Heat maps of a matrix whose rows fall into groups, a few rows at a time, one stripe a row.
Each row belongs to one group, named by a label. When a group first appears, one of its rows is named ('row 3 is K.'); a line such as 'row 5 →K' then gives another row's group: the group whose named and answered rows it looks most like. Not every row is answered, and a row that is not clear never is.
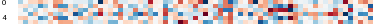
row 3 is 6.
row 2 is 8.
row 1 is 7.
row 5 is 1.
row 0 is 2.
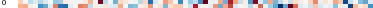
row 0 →6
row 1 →7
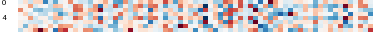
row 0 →1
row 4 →2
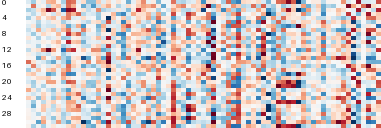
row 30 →6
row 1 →1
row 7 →2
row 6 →7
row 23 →1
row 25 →8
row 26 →1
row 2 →8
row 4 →2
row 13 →6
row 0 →8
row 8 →1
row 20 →8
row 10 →1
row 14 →6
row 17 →2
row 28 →6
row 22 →6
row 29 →1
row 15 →6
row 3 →1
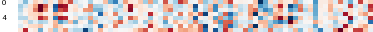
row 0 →1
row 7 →1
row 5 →7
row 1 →8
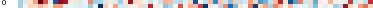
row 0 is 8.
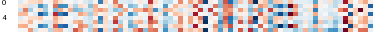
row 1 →7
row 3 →7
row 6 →7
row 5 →2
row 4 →2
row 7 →2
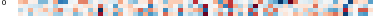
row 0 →7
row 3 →6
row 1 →6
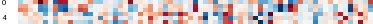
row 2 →7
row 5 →1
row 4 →2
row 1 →7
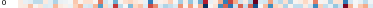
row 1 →2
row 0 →6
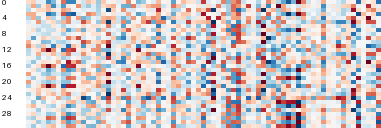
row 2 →2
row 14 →6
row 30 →7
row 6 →6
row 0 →7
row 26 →7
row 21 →8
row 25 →8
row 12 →8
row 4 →1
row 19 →8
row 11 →6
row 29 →8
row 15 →1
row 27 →6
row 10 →6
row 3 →7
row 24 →6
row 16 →8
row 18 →6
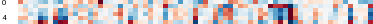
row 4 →7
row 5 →8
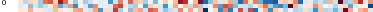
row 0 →1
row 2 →2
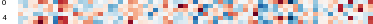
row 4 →8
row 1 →1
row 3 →6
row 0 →8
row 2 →1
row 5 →8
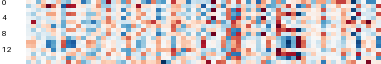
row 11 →7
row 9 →7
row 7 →8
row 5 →1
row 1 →8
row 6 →1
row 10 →7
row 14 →7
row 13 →8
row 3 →8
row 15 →1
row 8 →6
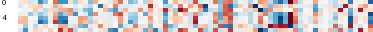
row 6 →8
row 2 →1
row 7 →1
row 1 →2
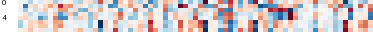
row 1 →1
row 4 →7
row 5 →2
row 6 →2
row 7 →2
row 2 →8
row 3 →7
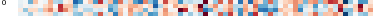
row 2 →1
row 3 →6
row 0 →6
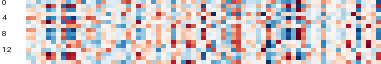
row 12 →6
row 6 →1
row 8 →7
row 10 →1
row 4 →7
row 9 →7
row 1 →8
